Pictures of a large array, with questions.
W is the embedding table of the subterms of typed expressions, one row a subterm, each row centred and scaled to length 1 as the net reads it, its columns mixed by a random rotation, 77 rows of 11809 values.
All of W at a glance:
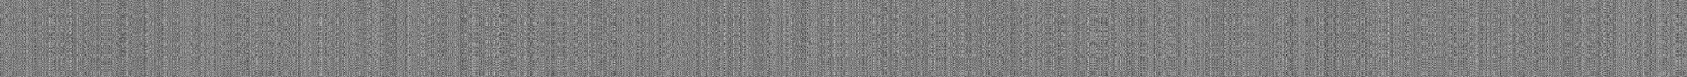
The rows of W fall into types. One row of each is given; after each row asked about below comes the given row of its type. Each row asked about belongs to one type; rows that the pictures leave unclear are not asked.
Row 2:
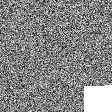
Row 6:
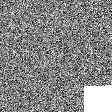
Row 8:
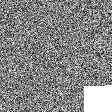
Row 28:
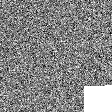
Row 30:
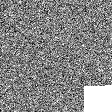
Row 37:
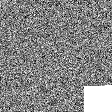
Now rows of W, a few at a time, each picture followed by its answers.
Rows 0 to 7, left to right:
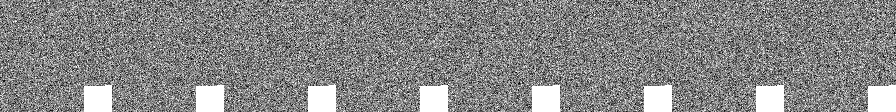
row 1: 37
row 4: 28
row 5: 37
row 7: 28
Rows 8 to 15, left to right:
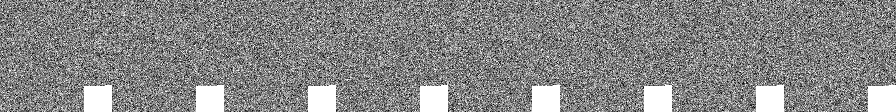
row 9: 30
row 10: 28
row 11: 6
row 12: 30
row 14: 28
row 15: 37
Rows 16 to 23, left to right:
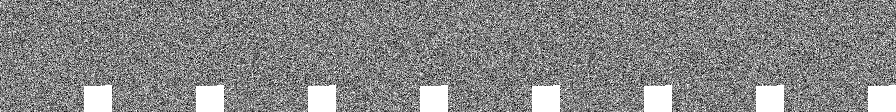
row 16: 37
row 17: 37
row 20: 6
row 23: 2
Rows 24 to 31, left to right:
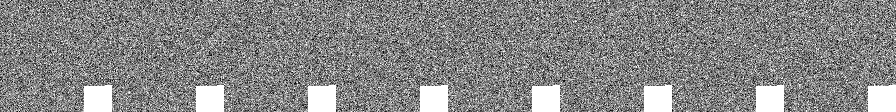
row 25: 8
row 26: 28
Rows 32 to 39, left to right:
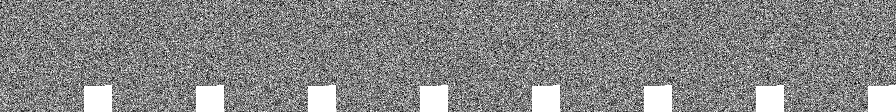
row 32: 28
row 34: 37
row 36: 2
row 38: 8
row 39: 28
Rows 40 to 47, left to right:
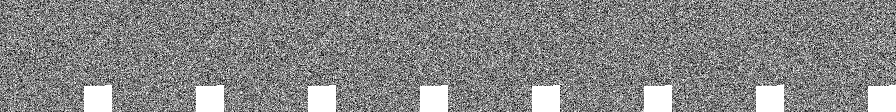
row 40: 2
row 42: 8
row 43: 30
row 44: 6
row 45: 30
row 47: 28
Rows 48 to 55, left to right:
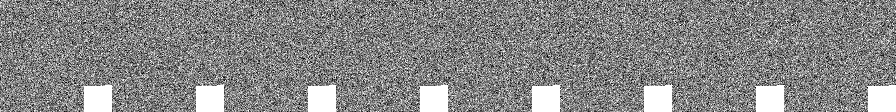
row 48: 37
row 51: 37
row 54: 8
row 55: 8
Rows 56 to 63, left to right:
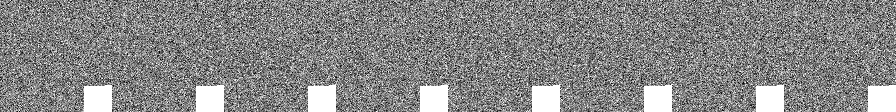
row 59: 37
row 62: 28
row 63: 30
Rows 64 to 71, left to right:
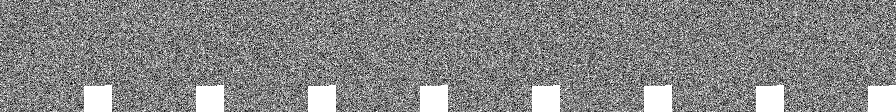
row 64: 28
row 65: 6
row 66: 28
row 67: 37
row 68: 6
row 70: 37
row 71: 30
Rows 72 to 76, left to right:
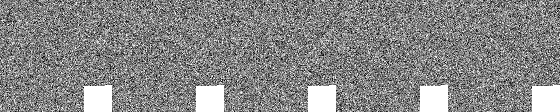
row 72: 8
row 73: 30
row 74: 8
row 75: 30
